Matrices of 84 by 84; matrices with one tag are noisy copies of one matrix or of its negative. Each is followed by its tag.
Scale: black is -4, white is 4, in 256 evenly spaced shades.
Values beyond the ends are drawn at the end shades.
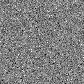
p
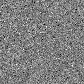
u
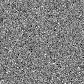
p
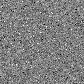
u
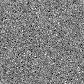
p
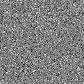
p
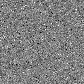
u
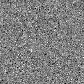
p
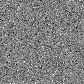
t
